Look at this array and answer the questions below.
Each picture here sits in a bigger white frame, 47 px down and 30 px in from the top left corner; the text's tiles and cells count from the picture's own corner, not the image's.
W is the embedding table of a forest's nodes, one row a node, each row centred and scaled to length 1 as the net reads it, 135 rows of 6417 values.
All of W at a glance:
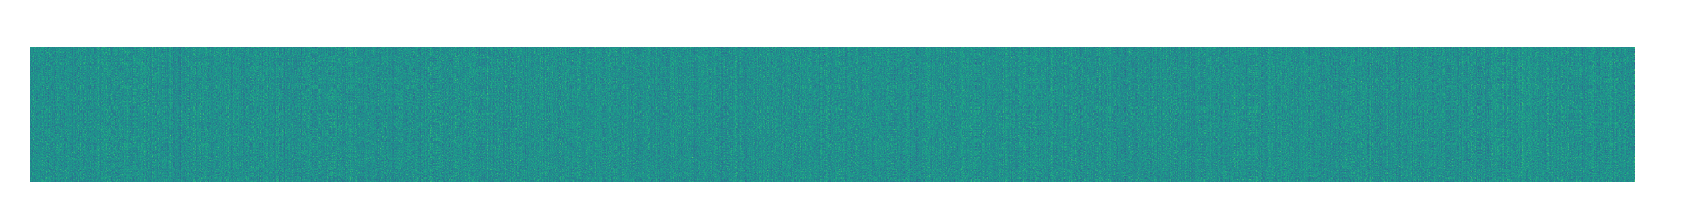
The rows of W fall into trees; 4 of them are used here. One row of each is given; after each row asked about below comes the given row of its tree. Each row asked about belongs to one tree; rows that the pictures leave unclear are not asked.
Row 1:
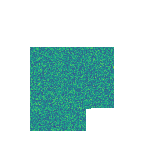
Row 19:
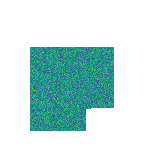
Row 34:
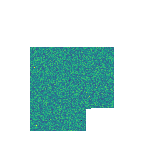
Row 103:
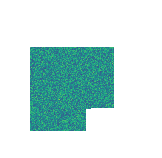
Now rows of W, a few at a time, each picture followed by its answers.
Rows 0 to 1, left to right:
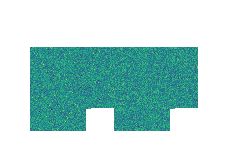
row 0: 19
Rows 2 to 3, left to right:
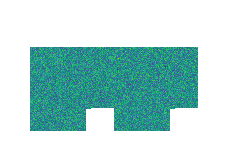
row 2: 34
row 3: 1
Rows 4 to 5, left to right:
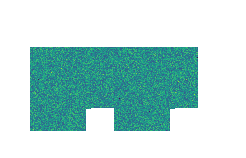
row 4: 34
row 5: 34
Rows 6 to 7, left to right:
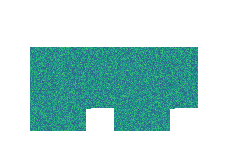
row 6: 1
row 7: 1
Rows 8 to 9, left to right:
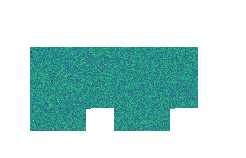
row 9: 19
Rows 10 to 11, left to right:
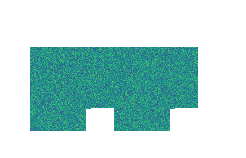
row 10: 103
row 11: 19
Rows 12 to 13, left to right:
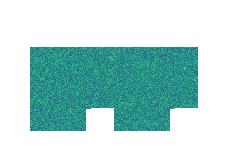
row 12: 34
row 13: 19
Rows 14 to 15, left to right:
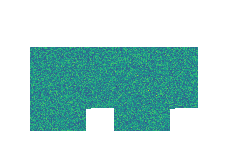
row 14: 19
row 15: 34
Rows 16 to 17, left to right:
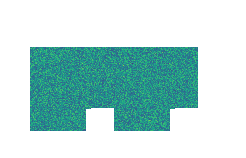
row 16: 34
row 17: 34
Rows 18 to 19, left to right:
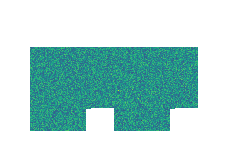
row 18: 1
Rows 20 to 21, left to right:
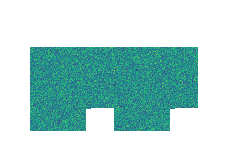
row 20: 103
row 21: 103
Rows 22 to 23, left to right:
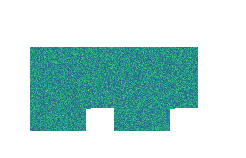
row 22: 103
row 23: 1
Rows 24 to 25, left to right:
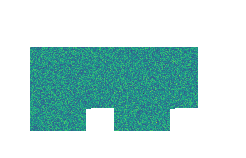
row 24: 103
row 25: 1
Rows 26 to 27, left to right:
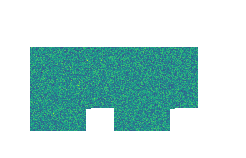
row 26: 34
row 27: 1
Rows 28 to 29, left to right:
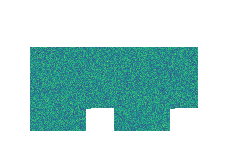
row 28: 19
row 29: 1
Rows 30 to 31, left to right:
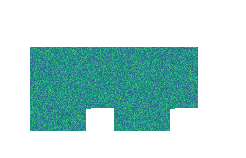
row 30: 103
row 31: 19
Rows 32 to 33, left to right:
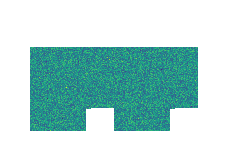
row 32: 19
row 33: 19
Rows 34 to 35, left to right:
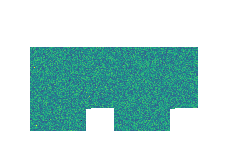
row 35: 19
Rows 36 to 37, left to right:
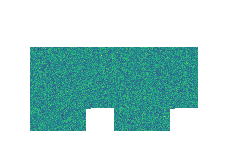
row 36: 103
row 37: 1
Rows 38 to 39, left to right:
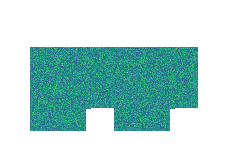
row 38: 34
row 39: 34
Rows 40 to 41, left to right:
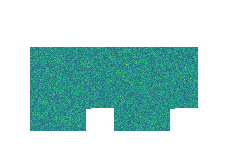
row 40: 34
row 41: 34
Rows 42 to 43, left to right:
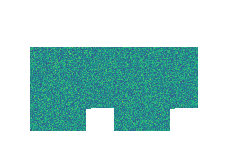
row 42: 19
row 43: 19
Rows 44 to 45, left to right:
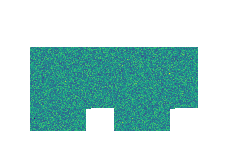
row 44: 103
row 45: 19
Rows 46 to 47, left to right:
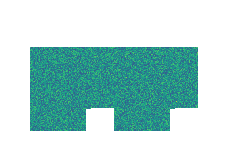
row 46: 103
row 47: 103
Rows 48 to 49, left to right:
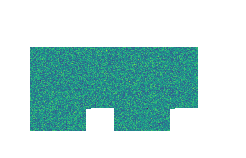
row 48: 1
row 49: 19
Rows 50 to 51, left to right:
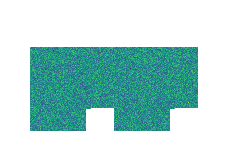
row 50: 103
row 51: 103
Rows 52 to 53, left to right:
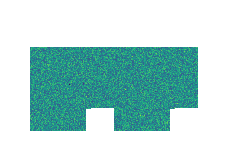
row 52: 19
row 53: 103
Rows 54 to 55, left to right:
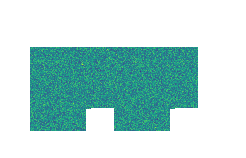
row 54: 34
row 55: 19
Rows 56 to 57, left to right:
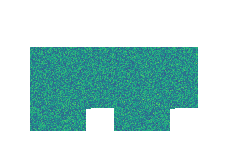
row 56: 103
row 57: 103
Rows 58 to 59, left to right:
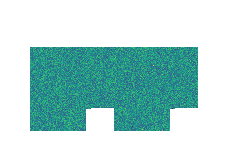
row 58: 34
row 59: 1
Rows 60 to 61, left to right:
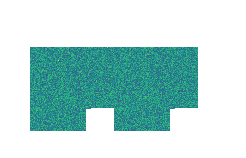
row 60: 1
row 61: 1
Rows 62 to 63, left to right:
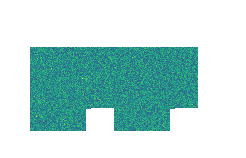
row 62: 34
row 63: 1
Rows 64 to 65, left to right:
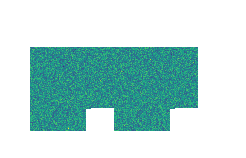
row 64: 1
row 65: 1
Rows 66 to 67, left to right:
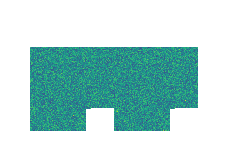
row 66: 103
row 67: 103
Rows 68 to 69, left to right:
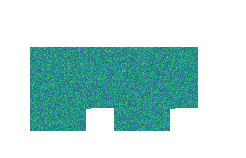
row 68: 19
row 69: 1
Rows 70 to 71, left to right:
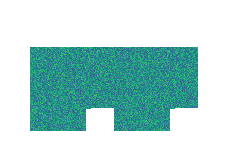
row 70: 1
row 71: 19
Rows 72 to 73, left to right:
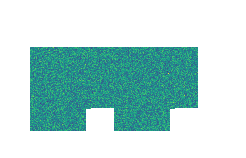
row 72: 103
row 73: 1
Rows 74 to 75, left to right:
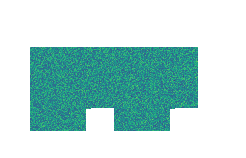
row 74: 103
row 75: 19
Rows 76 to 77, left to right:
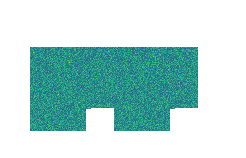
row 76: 19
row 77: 19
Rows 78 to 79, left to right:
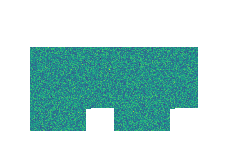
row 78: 1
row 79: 19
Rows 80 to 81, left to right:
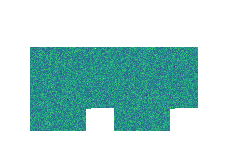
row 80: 19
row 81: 1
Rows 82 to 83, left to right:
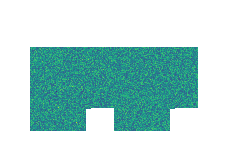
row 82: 34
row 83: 1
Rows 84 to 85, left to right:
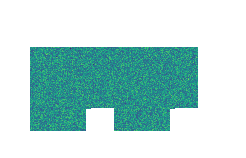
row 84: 34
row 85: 1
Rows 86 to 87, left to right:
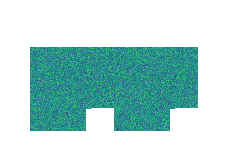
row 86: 1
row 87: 103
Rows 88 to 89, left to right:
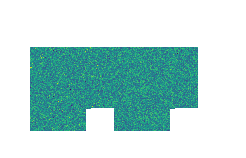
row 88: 1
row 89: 34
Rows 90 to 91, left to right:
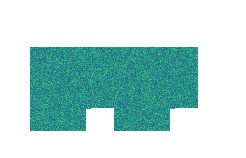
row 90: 19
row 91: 103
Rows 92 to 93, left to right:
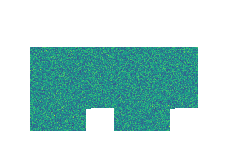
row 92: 103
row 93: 103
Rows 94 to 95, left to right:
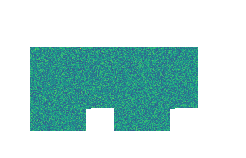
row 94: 1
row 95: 19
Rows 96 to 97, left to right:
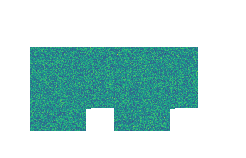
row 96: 34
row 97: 34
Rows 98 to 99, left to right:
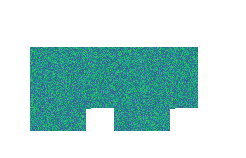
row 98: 103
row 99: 34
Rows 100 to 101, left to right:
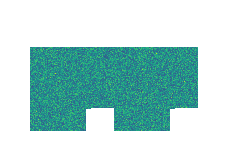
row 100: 34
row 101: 1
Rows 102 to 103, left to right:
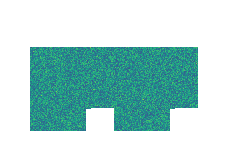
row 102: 34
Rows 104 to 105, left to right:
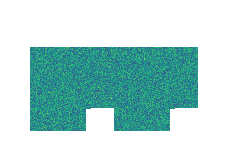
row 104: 1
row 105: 103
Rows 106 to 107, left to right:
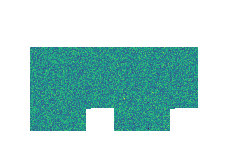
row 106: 103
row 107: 1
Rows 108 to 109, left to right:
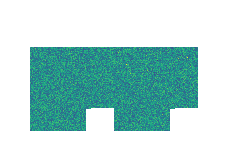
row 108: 19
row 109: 34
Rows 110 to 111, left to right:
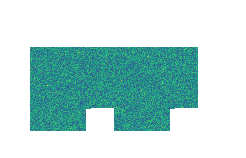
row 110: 1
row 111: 103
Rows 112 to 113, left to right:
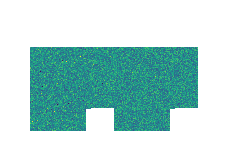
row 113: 1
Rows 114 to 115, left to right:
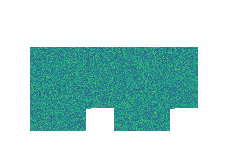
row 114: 19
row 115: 19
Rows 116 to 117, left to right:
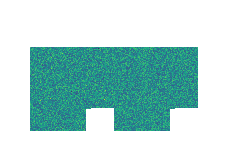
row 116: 103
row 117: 1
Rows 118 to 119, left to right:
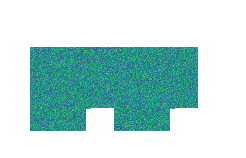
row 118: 19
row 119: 103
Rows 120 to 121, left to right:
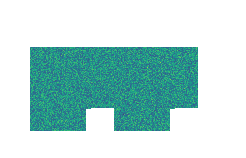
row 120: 19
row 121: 103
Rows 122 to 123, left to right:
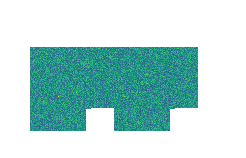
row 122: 34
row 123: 1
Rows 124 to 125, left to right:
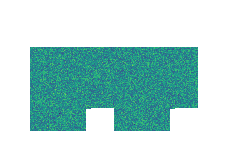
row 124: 34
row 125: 19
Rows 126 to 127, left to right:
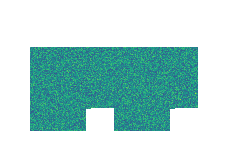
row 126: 19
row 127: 34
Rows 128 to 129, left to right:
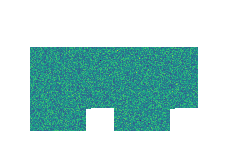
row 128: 19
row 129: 1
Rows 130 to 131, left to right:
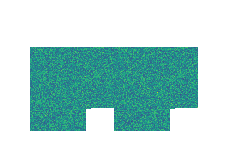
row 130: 34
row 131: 34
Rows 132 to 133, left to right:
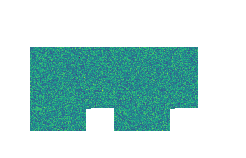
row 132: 1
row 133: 1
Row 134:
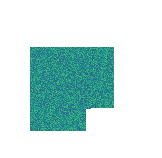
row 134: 1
